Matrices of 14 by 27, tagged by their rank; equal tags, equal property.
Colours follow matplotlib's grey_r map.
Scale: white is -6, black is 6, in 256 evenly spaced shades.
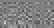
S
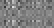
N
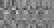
S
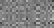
S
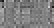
S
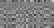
S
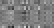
N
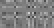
N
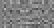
S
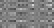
N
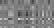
N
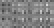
N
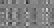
N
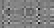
N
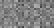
S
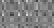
N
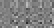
S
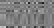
N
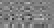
N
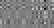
N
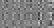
N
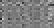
S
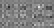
S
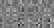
S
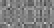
S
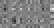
S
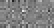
S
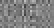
N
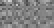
S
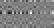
N
